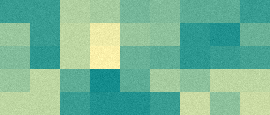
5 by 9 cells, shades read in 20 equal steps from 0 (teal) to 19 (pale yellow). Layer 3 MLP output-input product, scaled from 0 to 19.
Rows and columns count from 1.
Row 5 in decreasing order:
15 15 14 14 10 3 3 1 1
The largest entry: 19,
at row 3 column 4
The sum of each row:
63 77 66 87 76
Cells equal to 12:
2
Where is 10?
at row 2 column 6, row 4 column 7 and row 5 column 8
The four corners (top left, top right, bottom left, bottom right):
3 3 14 15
